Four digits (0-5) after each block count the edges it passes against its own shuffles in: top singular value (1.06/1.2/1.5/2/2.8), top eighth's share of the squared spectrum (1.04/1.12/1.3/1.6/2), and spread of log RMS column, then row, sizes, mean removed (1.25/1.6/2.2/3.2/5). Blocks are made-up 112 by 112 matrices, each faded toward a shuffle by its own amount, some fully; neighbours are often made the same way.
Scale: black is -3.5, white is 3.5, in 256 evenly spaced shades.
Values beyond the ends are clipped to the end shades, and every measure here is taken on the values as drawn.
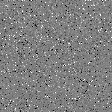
3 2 0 1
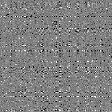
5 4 3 3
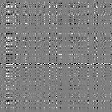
5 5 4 4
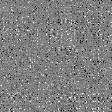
4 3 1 2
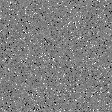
2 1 0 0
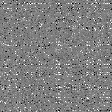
4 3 2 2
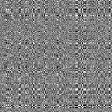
5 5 4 4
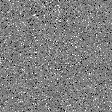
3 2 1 0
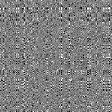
5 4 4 3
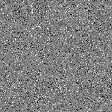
3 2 1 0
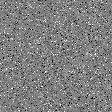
2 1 0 0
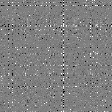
4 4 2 3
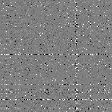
4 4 2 2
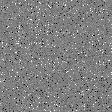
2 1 0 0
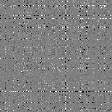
4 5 3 3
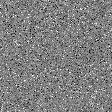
0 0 0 0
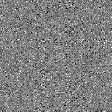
4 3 2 2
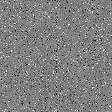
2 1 0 0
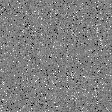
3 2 1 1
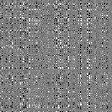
5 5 4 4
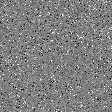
2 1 0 0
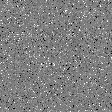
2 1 0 0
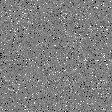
2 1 0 0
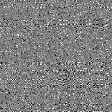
4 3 1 3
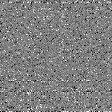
4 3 1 2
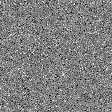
0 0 0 0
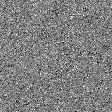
0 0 0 0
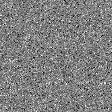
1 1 0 2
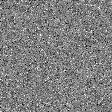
0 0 0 0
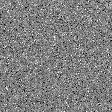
0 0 0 0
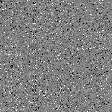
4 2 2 0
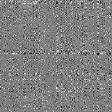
4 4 3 3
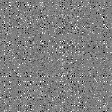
4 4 3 3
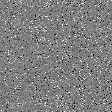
2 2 1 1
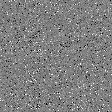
1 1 1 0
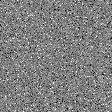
2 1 0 0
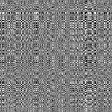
5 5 4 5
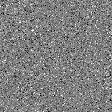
3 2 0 1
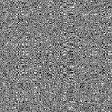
5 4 3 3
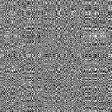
5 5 4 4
